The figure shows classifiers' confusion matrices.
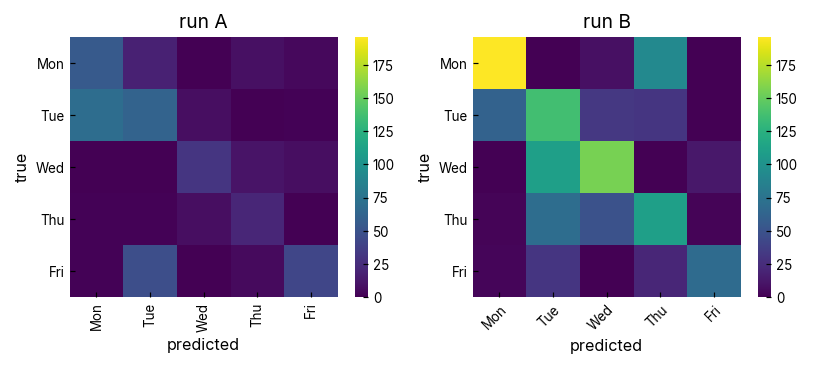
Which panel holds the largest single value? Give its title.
run B
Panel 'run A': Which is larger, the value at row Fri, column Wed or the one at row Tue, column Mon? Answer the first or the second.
the second
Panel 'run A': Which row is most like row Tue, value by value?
Mon
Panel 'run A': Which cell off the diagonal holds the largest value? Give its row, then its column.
Tue, Mon
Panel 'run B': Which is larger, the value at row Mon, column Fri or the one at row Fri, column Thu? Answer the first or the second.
the second
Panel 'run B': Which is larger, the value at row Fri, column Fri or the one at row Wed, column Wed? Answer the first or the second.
the second
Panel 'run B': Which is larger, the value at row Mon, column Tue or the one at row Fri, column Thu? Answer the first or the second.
the second
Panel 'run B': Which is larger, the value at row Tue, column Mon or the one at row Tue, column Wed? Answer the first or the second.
the first
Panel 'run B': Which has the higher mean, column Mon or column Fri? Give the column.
Mon
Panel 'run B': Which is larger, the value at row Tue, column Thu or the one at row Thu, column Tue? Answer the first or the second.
the second
